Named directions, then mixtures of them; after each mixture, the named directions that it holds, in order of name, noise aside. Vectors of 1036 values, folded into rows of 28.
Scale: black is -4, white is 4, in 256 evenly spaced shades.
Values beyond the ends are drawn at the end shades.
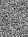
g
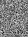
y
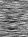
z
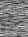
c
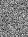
g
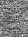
g, y, z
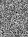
y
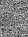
c, g, y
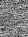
c, g, y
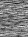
c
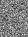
g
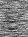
z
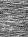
c, z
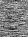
g, z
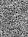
g, y, z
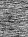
c, y, z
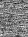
c, y
